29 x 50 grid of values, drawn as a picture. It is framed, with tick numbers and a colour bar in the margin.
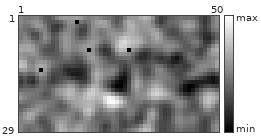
Odd rows or columns: none. Grain: blotchy. Histogram: bell-shaped. Lone odd cells: 4, each lower than its neighbours.
